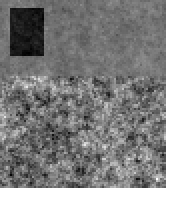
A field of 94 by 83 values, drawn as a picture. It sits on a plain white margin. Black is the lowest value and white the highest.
An odd patch, lower than its surroundings, sits in the top left. The ninth with the lowest average is the top left. The top part is calmer, up to a seam about 40% of the way down. The halves do not mirror each other. The field is mottled with small blotches.
